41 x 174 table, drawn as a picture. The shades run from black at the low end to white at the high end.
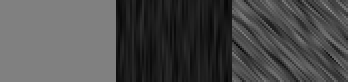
It is made of 1 by 3 panels. Panel 1,1: middling, flat. Panel 1,2: very low, streaked downward, faint in contrast. Panel 1,3: low, slanting down to the right.
